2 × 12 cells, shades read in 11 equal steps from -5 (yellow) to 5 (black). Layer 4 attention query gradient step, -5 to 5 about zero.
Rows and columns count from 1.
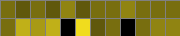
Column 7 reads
0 1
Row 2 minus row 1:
0 -4 -2 -4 6 -6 1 0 6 0 -1 -1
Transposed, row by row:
0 0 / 1 -3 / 0 -2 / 1 -3 / -1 5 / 1 -5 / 0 1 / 0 0 / -1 5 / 0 0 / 0 -1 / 0 -1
